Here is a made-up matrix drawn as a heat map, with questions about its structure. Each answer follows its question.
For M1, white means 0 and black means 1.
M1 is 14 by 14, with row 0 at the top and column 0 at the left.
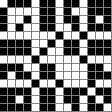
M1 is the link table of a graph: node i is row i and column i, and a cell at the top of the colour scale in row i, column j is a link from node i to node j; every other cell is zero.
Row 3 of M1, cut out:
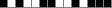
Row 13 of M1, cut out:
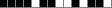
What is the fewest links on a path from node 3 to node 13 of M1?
1
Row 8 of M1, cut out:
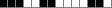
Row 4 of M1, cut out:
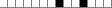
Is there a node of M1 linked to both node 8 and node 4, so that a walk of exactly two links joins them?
no
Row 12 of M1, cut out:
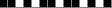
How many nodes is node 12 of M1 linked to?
9
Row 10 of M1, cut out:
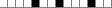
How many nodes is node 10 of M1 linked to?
3
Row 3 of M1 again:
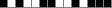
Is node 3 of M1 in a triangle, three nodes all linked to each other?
yes
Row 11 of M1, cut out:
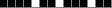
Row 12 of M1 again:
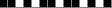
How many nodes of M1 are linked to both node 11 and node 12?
8
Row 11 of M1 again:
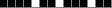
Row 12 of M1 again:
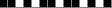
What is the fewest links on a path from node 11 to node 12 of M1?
1
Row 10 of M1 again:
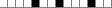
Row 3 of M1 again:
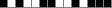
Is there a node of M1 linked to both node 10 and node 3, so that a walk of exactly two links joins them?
yes
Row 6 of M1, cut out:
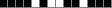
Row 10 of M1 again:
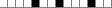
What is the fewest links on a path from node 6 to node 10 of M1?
2
